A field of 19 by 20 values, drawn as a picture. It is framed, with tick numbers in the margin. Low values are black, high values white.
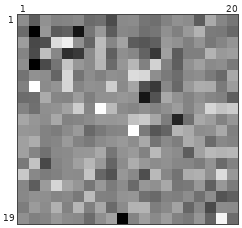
Odd rows or columns: none. Ninth with the lowest average: top left. Mirror symmetry: none. Histogram: heavy tails on both sides. Slope: none. Roughest part: top left. Odd patch: rougher, in the top left.
